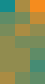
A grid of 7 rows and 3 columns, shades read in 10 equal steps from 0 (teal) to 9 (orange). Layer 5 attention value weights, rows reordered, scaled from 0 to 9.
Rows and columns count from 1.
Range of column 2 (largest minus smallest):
2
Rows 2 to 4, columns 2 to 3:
4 7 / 6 5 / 4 4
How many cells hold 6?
3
